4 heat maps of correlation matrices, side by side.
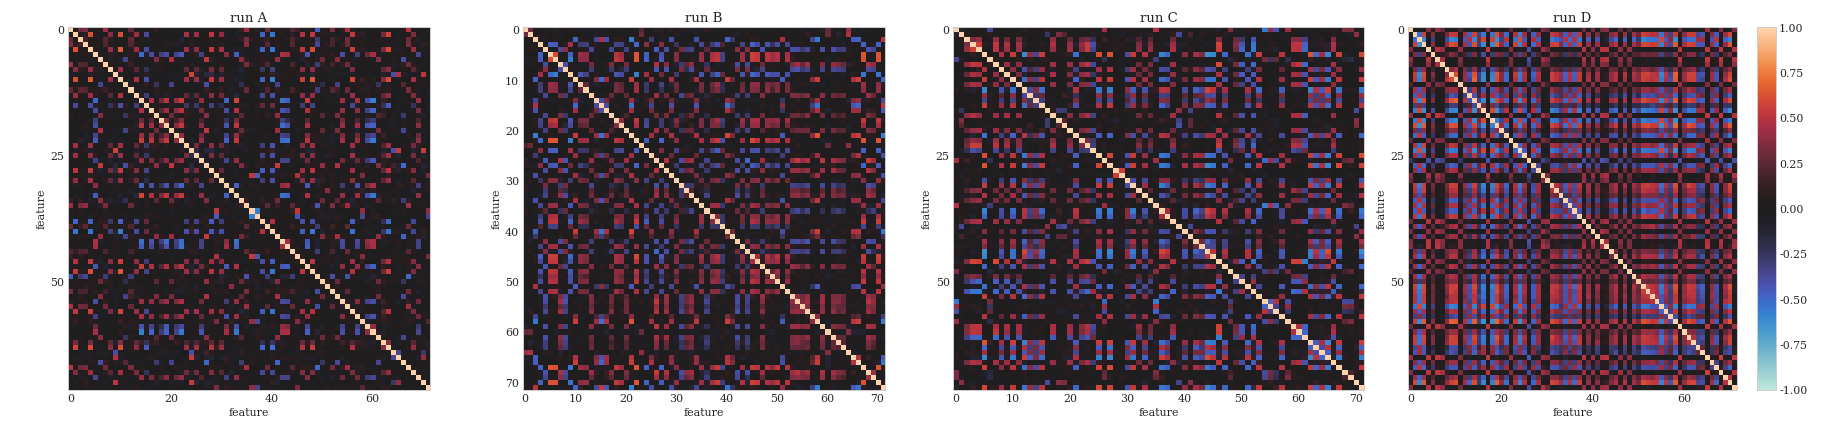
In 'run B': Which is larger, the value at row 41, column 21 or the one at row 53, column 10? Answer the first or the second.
the first
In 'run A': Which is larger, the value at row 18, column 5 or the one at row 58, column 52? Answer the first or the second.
the second
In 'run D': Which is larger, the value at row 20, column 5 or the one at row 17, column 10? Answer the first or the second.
the first
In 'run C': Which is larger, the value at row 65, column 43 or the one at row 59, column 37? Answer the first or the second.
the second
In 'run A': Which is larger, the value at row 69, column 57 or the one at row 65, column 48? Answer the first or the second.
the first
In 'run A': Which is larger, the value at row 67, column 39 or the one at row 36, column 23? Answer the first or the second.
the first
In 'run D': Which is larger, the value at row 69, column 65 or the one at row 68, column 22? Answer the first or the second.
the second
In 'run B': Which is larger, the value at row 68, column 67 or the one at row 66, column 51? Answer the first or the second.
the first
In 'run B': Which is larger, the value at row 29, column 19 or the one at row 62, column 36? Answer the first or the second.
the first
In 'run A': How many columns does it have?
72
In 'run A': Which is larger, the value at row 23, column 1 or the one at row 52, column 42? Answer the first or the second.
the first
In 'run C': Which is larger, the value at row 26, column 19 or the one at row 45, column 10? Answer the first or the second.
the first
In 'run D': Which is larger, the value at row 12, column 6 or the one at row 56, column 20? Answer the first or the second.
the second
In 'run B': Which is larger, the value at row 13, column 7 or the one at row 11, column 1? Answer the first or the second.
the first
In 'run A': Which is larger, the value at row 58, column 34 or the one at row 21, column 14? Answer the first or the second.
the second
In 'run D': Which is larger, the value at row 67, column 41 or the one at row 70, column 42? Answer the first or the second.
the second
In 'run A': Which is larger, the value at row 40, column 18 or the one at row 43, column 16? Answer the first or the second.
the first
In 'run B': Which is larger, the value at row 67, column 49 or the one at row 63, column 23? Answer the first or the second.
the first
